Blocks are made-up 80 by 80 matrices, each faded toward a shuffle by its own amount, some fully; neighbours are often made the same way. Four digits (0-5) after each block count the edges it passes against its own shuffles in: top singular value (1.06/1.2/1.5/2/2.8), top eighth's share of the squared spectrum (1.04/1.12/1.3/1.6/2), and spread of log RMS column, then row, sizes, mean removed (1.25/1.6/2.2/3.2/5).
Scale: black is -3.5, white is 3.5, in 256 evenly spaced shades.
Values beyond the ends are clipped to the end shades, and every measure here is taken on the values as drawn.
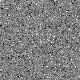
0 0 0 0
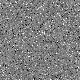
0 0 0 0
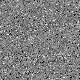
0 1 0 1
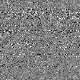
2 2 0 3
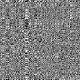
4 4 3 3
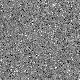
0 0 0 0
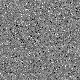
0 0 0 0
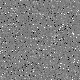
2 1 0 0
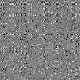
4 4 2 2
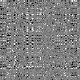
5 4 3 3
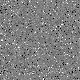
1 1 0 0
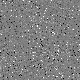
2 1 0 0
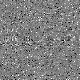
3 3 0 1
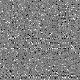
4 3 1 2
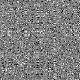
4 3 2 1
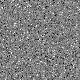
2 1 0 0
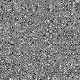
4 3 1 1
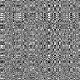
5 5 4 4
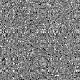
4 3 2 1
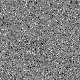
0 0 0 0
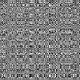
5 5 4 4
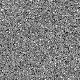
1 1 0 0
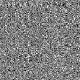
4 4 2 2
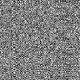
4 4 2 2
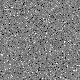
1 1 0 0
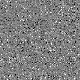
3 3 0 1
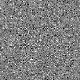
4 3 2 2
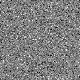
3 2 1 1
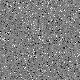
2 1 0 0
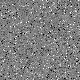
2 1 1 0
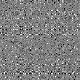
4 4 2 3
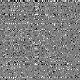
4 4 2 3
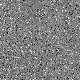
2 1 0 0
